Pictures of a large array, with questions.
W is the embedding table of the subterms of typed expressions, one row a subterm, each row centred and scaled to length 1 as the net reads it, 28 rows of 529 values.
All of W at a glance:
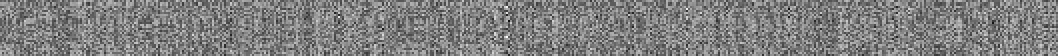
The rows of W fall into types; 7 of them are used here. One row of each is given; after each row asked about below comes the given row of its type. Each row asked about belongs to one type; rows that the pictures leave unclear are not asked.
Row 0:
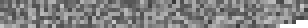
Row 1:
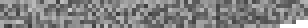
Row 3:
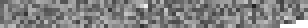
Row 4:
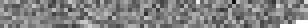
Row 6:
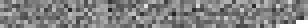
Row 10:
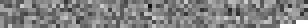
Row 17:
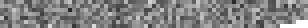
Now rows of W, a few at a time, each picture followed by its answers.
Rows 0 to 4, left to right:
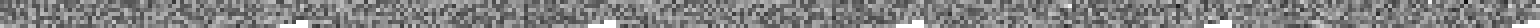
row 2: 1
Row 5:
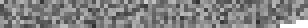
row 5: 17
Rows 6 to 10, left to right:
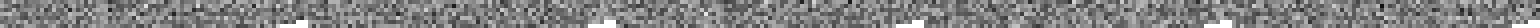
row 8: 6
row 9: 10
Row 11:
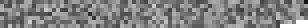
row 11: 10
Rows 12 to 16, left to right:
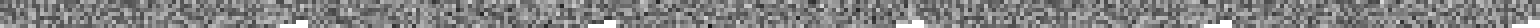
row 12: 0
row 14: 10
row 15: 0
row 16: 6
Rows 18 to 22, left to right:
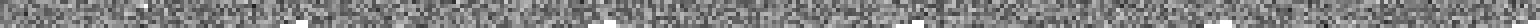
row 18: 3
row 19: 10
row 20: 0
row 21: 4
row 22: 3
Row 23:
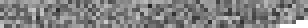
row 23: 1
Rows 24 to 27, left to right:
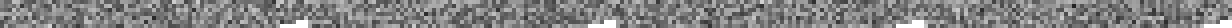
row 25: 1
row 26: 17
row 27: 1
